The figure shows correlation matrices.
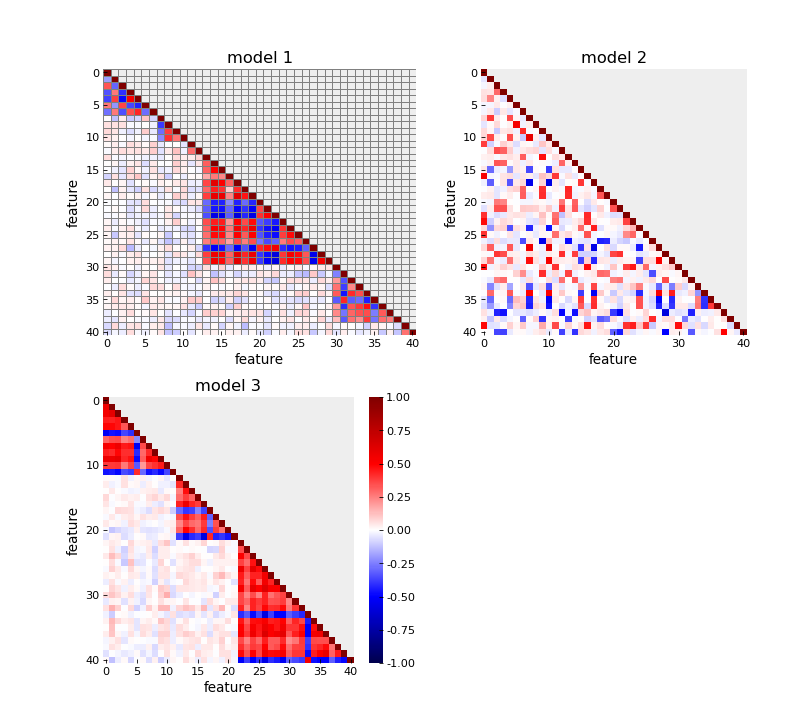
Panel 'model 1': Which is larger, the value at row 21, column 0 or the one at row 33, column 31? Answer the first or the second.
the first
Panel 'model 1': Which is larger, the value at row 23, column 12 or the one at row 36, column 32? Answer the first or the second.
the second
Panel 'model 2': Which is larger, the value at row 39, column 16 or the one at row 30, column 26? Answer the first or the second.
the first
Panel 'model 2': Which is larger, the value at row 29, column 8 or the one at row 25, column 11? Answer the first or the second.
the second
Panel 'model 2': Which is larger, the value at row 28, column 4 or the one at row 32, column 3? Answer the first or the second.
the second
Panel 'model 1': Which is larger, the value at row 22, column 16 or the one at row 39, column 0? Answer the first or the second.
the second
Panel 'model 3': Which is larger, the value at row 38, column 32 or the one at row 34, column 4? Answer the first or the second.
the first
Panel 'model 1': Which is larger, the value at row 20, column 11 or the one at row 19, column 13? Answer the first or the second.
the second
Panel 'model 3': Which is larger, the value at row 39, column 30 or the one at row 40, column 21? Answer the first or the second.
the first
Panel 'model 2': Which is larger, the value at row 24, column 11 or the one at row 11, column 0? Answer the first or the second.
the second
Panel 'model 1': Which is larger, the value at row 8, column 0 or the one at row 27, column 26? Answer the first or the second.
the first
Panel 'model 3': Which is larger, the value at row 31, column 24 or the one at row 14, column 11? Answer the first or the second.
the first
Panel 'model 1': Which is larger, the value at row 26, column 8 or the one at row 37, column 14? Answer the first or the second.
the second
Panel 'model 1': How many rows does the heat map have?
41
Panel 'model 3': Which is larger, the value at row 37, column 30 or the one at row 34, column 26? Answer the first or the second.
the second
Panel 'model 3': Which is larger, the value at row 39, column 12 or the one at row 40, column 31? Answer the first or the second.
the first
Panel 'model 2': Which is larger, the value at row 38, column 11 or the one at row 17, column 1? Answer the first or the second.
the first
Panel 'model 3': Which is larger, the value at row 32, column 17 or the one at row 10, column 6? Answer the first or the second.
the second
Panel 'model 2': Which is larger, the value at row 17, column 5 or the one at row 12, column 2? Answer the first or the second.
the second
